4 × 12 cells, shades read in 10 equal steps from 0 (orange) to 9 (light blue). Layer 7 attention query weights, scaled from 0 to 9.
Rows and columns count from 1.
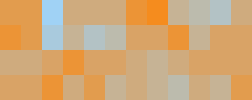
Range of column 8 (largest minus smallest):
5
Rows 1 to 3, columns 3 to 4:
9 4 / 8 5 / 3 1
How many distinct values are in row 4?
6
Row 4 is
3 3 1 4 2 5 4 5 6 4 5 2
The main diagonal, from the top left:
2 2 3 4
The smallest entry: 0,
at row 1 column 8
